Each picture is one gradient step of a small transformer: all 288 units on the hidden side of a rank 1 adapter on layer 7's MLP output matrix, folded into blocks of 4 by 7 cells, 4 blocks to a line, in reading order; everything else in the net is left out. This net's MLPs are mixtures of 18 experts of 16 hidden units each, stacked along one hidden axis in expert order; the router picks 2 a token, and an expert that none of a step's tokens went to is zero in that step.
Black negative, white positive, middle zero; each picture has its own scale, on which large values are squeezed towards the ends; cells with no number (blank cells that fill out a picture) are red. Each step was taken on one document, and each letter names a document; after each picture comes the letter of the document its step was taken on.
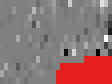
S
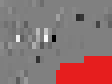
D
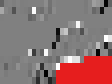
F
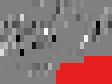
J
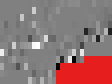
J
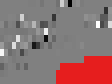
J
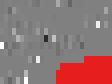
D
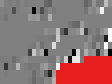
F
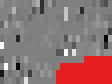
S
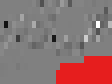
J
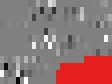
S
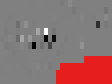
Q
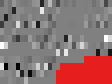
S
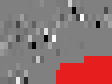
Q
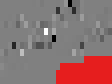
J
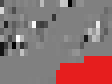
J
